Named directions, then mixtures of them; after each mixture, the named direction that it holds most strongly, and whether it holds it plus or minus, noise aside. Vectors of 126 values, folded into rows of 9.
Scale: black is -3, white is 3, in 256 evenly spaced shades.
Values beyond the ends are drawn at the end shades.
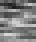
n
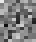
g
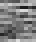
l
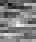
n, plus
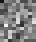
g, minus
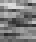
n, minus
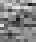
n, minus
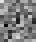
g, plus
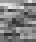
n, minus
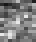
n, plus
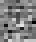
g, plus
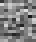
g, minus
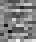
l, plus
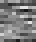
l, minus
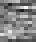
l, minus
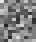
g, plus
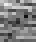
n, minus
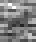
n, minus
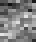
n, plus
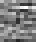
l, minus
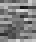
l, plus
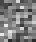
g, minus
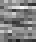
n, minus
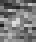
n, plus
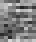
l, plus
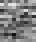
l, plus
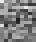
g, plus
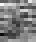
l, plus
